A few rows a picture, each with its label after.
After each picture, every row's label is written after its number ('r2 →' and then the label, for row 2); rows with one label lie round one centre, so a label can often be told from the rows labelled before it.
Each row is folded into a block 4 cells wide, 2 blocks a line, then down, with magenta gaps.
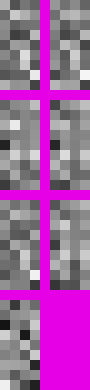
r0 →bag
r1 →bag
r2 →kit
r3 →kit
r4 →bag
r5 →kit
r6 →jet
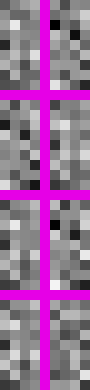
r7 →kit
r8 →jet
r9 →jet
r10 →kit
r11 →kit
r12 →jet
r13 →kit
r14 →bag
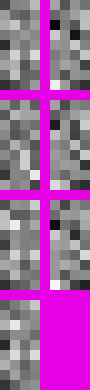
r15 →kit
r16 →jet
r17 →bag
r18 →jet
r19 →kit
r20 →jet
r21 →kit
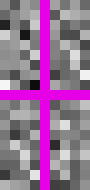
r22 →jet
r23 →bag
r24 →bag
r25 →kit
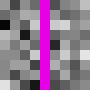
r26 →jet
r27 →kit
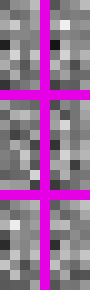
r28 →kit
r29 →kit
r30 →bag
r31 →kit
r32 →kit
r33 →kit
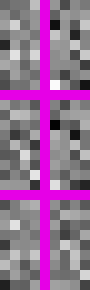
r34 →kit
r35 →jet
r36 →bag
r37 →jet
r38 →kit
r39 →bag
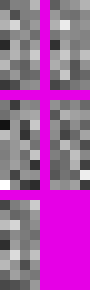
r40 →kit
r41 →kit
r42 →jet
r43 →bag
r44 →kit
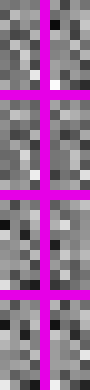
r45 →bag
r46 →jet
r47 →bag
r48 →bag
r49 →jet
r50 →kit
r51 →jet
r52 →jet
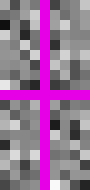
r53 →jet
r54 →kit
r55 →kit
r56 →jet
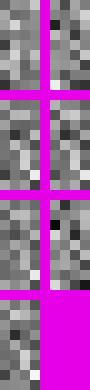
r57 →kit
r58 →jet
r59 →bag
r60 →bag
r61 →bag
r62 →jet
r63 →bag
